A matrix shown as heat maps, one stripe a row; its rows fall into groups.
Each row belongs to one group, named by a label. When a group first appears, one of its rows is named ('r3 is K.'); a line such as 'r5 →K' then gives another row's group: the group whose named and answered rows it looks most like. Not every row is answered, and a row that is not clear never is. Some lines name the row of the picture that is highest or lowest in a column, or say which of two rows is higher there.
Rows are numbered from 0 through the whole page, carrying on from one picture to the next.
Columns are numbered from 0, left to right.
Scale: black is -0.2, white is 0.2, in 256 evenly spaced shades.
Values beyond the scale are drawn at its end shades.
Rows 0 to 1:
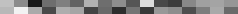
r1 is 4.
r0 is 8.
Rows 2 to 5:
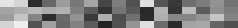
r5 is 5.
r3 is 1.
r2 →8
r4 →4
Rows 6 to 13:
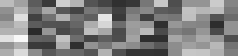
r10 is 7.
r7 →5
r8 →4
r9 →7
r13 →4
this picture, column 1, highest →11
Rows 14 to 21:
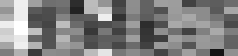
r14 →7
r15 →7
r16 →4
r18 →4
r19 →4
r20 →4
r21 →7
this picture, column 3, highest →21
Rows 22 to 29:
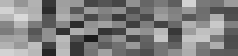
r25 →8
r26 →5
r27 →1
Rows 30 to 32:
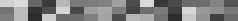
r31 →8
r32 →5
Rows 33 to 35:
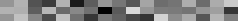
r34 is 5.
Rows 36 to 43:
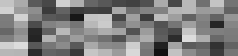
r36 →1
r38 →7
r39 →7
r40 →8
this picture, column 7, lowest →37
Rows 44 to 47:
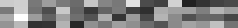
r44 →7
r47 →8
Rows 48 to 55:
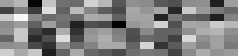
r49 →5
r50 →7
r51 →5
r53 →8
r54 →8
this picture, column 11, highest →51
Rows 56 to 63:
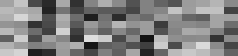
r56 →8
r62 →1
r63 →4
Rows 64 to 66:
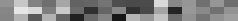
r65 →1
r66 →5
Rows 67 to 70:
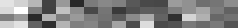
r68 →4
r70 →8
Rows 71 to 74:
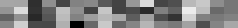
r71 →5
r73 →8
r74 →8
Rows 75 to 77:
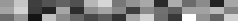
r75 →7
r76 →8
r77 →5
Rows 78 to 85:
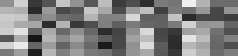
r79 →7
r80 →7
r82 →5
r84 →5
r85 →5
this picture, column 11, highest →78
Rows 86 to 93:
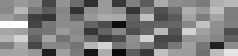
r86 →4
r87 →8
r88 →8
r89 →4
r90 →1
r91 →5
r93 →4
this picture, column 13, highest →90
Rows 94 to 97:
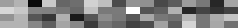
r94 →7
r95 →7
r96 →8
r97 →1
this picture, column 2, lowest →94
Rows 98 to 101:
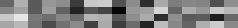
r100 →7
